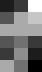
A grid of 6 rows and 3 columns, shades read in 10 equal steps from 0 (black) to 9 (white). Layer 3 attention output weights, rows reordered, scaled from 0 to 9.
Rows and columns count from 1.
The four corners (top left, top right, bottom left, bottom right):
1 9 6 0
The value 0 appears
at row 6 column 3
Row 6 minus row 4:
3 0 -2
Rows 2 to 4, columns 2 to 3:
6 7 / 6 6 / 4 2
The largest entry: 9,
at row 1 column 3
